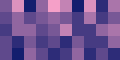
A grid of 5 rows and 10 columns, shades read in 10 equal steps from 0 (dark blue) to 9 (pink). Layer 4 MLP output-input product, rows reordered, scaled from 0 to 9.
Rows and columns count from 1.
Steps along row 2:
up down up up down down up down up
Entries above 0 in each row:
8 10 10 10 9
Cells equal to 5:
9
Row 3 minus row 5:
-1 5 0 0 3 5 -3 1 2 5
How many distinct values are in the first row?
8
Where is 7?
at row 1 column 6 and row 3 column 6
